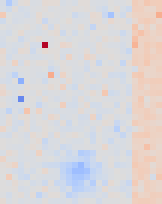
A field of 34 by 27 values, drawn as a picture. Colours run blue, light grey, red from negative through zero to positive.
The ninth with the lowest average is the bottom middle. A few values lie far out on both sides of the bulk. One dip sinks in the bottom middle. No regular stripes run through it. The right part is higher, past a seam about 80% of the way across. Overall the values sit about 50% of the way up the scale.
